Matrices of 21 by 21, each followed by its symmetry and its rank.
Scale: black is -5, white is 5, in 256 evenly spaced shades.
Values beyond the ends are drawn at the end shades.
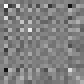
symmetric, rank three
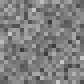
symmetric, full rank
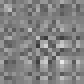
symmetric, rank three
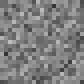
symmetric, full rank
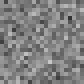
neither, full rank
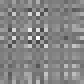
symmetric, rank two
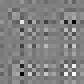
symmetric, rank two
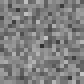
neither, full rank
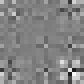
symmetric, rank three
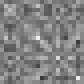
symmetric, rank three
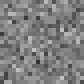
neither, full rank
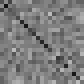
symmetric, full rank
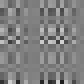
neither, rank one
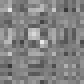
symmetric, rank two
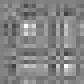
symmetric, rank two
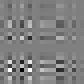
neither, rank one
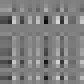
neither, rank one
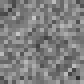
symmetric, full rank
